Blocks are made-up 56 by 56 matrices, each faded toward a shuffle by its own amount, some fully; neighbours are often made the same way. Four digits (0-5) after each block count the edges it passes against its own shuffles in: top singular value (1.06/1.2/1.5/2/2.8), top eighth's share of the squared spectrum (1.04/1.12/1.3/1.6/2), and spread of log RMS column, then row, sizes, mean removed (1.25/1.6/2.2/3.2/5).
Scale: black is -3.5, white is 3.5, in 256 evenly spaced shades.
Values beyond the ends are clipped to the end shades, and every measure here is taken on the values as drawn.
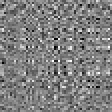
4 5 3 3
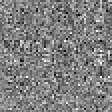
3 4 2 2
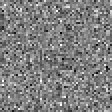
3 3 1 1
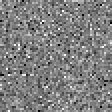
0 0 0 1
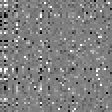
4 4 2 1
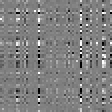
5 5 4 3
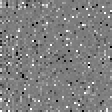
3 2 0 0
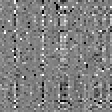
4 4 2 2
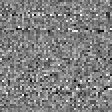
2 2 0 3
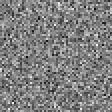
2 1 0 0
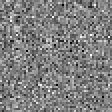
3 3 1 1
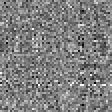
3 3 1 1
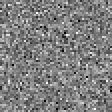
0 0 0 0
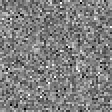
0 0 0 0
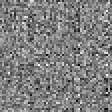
3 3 1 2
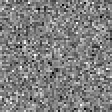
0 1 0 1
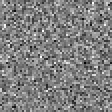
2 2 0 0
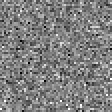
2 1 0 0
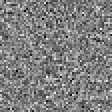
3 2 0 0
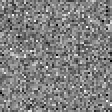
0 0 0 0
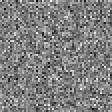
3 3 1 1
